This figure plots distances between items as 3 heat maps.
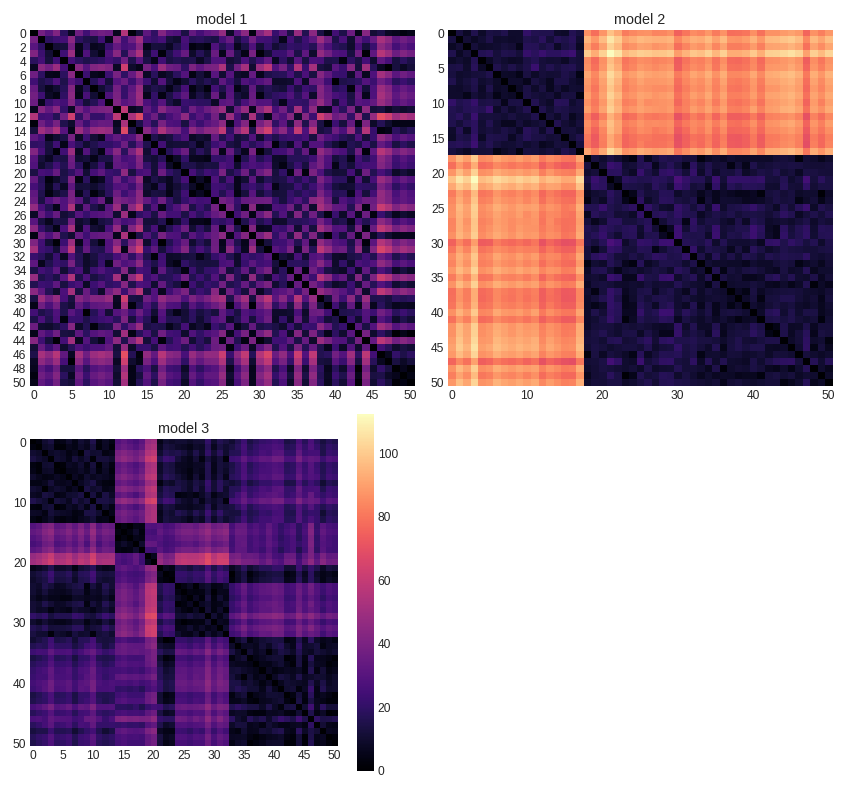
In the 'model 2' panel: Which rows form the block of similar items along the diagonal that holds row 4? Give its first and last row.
0 to 17
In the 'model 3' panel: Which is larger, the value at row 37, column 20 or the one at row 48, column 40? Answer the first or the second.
the first
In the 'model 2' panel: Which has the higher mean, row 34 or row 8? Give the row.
8
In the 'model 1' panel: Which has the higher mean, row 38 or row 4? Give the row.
38
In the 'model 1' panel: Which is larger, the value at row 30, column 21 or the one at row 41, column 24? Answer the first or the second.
the second
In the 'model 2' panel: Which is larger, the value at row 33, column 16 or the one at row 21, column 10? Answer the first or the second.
the second
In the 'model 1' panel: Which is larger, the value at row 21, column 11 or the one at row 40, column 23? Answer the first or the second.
the first
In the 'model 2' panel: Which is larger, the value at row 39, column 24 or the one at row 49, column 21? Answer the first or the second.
the second
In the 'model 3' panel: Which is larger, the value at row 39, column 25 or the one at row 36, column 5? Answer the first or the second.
the first
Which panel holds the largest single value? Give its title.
model 2
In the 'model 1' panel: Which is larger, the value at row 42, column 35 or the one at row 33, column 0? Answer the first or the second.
the second
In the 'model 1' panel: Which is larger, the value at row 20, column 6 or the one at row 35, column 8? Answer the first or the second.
the first
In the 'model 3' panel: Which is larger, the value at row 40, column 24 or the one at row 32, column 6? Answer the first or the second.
the first
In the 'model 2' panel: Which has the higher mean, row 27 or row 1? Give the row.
1
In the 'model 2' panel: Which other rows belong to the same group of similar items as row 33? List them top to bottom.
18, 19, 20, 21, 22, 23, 24, 25, 26, 27, 28, 29, 30, 31, 32, 34, 35, 36, 37, 38, 39, 40, 41, 42, 43, 44, 45, 46, 47, 48, 49, 50
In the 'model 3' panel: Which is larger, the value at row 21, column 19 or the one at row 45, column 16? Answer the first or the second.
the first
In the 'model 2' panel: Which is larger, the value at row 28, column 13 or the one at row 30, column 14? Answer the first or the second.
the first
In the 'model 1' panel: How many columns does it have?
51
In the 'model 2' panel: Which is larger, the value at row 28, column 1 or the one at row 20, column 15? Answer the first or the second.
the first
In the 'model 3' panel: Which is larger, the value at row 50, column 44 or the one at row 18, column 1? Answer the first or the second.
the second
